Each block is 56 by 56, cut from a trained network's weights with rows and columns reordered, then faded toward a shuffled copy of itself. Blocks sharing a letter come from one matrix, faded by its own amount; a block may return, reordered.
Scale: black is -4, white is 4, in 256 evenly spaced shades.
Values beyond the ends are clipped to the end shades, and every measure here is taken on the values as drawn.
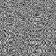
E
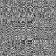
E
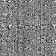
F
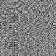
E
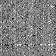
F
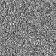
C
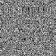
C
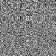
E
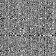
F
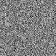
C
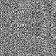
E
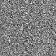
C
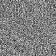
C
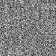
C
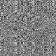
E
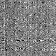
F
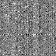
F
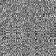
E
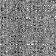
F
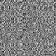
E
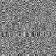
E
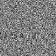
C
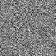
C
